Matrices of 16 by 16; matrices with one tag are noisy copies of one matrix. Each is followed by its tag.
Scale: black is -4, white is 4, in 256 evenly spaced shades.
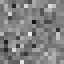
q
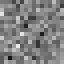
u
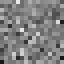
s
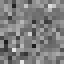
q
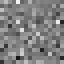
s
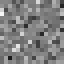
u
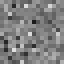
q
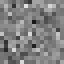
q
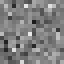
q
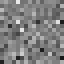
s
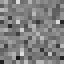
s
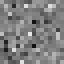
q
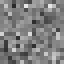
q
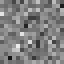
u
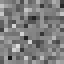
u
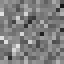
u
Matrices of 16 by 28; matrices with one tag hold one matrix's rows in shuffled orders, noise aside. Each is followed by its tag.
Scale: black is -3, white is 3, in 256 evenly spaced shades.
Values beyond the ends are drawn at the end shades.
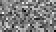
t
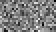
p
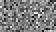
p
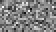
t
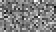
p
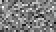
t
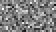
t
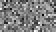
p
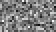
t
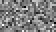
t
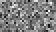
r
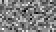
t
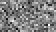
r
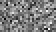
r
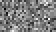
r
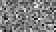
p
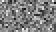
t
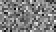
p
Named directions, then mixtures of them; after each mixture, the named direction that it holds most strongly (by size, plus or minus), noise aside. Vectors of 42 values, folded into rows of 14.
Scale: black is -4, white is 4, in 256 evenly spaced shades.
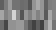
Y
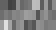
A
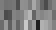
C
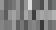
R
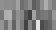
C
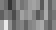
A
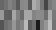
C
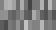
R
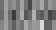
R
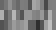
Y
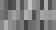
R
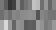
A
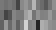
C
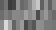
A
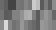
A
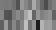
C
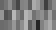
C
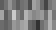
Y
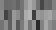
C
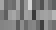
R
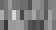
Y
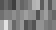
A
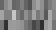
Y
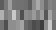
Y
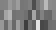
C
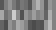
Y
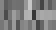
R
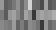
R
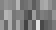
C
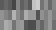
A
